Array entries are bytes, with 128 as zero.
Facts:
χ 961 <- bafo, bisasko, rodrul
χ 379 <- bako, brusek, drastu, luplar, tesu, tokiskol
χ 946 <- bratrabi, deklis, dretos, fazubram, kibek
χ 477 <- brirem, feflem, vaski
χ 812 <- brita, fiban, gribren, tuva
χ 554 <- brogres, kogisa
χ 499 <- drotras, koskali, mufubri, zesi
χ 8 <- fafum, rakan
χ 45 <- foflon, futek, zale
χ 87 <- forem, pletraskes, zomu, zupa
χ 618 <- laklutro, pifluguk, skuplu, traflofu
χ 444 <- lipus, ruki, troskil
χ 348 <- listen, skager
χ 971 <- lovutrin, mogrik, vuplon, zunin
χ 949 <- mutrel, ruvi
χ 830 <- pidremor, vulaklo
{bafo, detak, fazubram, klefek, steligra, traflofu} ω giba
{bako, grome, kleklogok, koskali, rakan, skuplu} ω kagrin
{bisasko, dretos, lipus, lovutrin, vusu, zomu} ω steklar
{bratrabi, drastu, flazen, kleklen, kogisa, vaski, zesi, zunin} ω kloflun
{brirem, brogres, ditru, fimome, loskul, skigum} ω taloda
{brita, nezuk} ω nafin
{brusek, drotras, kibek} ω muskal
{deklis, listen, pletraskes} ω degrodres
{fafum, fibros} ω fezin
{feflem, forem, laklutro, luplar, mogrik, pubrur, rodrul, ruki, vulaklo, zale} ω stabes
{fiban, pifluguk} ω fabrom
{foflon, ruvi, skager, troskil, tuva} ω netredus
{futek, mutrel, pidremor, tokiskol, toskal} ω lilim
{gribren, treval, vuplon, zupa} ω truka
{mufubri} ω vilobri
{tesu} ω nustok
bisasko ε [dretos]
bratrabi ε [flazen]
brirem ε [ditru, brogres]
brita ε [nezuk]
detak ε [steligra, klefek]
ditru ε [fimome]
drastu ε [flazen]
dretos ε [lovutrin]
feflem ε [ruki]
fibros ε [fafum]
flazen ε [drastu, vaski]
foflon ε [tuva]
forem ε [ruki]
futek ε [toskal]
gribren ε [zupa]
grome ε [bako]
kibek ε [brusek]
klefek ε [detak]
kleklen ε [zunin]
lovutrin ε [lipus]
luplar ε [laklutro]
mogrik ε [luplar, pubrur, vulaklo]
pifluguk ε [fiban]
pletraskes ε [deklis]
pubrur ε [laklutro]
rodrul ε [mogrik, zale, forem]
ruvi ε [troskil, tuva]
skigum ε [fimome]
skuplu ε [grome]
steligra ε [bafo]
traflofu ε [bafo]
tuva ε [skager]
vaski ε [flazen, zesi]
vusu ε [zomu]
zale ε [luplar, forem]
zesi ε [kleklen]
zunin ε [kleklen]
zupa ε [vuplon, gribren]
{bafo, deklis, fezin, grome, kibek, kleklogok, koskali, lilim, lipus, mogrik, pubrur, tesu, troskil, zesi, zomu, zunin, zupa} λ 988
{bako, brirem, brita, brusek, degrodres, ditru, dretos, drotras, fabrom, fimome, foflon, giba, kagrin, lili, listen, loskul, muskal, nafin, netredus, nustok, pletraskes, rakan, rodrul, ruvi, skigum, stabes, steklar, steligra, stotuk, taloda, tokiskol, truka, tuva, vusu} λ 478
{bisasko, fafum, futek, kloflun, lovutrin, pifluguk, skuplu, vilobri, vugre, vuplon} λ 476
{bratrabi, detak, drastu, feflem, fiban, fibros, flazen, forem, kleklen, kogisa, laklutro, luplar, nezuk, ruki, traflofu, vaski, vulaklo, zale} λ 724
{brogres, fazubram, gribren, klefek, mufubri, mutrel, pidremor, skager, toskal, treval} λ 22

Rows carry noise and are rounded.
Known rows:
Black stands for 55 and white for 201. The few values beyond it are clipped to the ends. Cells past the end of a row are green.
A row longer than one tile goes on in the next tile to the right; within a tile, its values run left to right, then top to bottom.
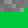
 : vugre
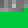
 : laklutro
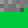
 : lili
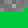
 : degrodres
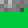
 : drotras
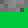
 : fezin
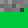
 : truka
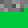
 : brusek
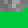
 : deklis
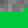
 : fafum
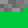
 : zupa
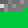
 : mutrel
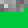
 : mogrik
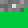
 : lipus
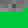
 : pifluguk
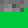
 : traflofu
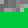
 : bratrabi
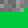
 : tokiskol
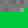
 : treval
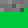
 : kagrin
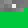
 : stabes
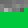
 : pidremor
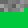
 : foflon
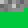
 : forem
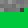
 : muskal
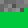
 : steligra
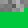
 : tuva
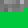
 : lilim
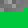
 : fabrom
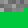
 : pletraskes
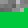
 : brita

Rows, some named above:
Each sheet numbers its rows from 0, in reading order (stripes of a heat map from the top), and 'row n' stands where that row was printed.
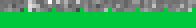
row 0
traflofu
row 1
zunin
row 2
koskali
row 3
kloflun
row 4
ditru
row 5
laklutro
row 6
bisasko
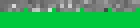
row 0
bafo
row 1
vaski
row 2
pubrur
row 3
kibek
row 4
ditru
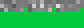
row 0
futek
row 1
pubrur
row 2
mutrel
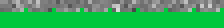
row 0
tuva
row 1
drotras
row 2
skuplu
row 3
zomu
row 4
ruvi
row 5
deklis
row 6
fiban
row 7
pubrur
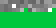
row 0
ruki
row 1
drastu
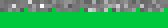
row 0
bafo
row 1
rodrul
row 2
vuplon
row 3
flazen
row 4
zale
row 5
skager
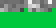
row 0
brirem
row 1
zesi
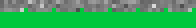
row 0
feflem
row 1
forem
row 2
kibek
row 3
lilim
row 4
brogres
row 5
bafo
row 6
kloflun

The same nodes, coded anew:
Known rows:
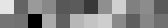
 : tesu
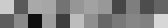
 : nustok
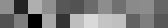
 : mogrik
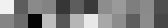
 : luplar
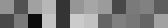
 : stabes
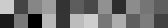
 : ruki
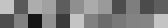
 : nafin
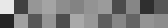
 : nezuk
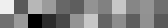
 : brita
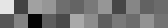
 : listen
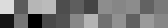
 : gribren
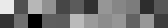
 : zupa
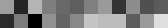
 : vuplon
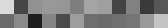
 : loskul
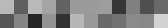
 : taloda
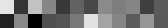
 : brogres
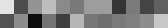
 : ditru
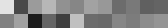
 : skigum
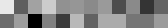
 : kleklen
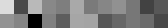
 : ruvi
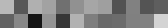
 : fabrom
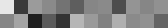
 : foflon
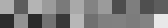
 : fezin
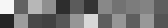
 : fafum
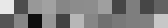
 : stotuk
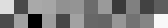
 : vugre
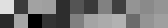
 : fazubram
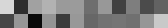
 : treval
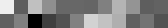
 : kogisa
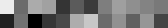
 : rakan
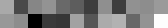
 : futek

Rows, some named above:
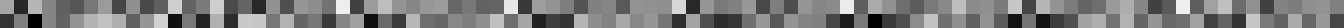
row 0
vuplon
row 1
laklutro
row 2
skigum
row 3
foflon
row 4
kibek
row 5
tuva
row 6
bafo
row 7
traflofu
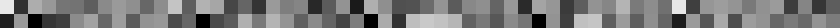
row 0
mufubri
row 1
zomu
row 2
mogrik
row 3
rodrul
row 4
nezuk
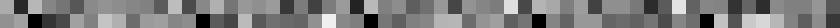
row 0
zunin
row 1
vusu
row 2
lovutrin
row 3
mutrel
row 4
luplar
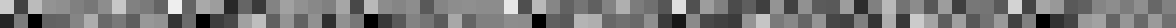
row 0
pidremor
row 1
rakan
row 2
bisasko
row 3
pletraskes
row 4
troskil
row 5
pubrur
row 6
drotras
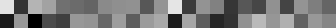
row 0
mufubri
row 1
deklis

